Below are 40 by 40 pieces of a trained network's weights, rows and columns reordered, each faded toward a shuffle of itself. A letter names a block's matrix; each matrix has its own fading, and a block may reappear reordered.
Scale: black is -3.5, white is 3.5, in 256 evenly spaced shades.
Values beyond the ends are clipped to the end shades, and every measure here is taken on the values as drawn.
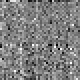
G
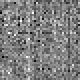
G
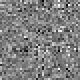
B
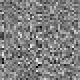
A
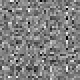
B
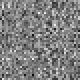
A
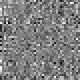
B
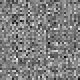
A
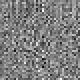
A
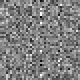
A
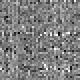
G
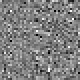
B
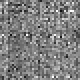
G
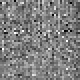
G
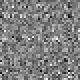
B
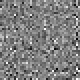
B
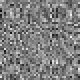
A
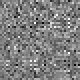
B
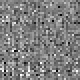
G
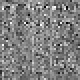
G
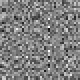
A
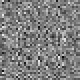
A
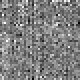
G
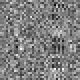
A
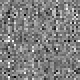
B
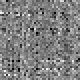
G
